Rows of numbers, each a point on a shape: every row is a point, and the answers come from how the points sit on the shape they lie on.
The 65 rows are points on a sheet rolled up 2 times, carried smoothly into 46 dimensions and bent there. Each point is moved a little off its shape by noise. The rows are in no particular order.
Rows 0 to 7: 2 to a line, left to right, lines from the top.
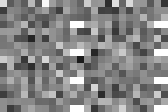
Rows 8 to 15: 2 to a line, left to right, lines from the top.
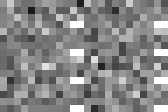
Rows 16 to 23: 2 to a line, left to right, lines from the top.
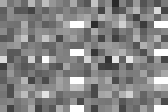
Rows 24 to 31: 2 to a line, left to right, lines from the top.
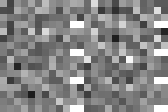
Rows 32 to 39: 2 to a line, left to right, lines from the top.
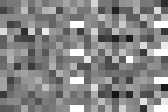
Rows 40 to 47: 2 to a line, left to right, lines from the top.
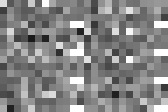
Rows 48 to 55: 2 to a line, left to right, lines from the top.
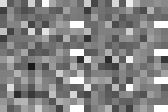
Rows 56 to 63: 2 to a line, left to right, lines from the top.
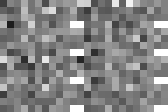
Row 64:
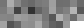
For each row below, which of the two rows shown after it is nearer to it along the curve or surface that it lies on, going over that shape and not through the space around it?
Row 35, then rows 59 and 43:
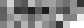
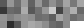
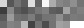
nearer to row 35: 43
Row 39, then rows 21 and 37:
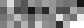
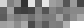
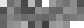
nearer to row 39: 21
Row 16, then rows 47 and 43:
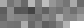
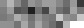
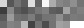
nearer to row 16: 47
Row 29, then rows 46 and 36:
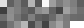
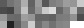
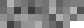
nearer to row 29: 46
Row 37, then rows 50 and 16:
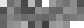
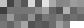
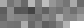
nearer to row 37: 50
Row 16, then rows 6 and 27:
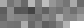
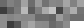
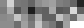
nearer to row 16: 27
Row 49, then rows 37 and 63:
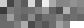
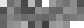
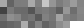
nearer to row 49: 37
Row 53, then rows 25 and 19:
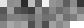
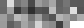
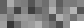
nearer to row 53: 25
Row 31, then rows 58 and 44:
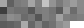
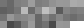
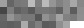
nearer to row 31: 44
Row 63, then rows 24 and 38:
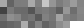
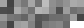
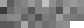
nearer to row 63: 38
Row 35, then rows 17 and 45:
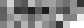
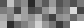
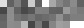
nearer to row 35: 45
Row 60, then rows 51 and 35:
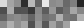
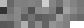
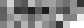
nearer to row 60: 35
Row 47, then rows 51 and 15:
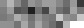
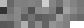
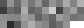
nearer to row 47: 51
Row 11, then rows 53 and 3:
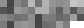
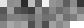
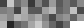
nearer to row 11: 53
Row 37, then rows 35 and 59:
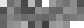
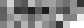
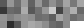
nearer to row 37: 35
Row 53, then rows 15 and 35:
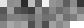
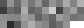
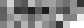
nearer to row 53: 35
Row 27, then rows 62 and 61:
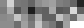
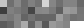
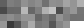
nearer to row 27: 62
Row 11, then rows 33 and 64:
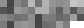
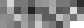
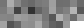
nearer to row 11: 33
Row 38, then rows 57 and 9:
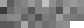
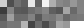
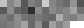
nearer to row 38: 9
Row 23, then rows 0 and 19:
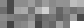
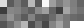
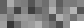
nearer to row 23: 0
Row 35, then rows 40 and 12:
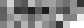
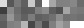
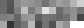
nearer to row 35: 40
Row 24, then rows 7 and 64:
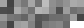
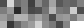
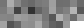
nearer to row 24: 7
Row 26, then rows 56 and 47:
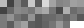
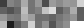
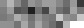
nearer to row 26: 56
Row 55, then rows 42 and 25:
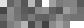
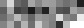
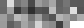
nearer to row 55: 42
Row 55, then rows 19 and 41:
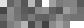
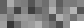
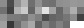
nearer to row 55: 41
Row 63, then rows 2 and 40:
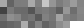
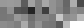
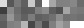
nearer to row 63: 2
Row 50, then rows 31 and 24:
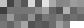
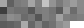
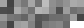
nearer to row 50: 24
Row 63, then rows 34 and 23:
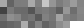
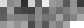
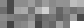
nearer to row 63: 23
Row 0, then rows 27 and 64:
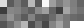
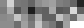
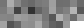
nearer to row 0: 27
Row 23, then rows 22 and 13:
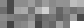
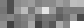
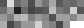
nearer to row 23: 22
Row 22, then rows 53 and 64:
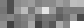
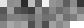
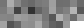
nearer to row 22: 53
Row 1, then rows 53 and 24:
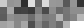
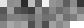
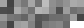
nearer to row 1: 53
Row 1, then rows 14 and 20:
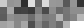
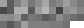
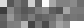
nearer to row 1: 20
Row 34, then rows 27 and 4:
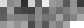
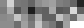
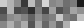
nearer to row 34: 4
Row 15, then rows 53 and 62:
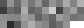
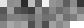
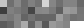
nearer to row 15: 62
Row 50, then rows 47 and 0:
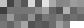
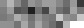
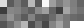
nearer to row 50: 0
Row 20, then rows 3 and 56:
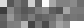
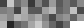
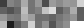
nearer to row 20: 56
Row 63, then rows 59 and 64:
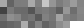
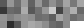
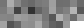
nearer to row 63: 59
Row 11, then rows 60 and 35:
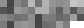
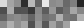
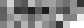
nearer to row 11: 60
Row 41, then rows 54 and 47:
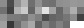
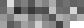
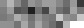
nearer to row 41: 54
